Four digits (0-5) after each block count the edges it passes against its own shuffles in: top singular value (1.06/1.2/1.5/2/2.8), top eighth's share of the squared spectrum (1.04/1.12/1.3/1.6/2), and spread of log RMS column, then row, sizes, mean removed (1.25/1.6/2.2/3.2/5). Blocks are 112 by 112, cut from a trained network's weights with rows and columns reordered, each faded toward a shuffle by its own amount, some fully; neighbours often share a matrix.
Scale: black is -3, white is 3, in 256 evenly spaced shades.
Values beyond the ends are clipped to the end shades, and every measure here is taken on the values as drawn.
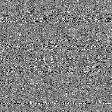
3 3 1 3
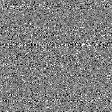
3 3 0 3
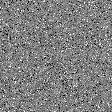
0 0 0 0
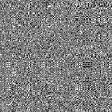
4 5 3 3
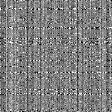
4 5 2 4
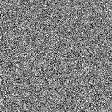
3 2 1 1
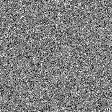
0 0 0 0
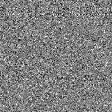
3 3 1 2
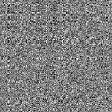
4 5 3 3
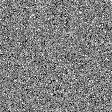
1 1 0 0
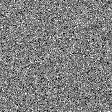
0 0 0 0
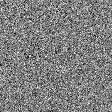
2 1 0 0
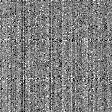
4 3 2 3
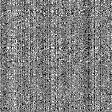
4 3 2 3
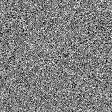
0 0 0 0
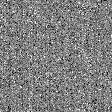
2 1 0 0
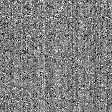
3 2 0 2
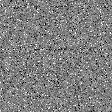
2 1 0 1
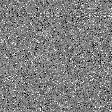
2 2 1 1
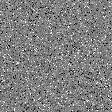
0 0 0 0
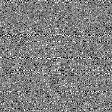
3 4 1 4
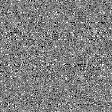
3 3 1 3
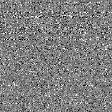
2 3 1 3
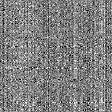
4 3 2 3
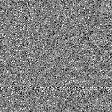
3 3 2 2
